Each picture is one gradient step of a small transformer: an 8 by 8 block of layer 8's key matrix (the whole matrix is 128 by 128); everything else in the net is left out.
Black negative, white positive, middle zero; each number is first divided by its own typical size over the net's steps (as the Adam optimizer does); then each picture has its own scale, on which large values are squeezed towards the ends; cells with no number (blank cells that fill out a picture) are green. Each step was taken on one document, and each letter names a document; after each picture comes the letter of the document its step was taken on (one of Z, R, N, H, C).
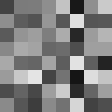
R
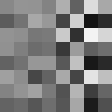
R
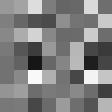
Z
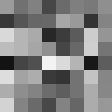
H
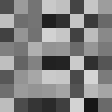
R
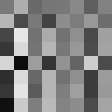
H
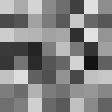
Z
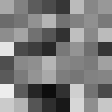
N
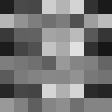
N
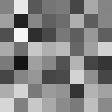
Z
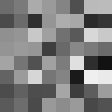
R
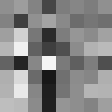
H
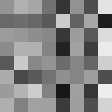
N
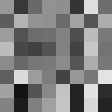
N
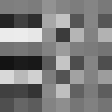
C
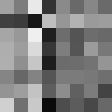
N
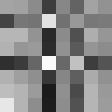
H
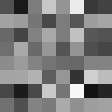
Z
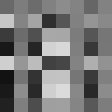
C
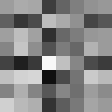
H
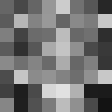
N
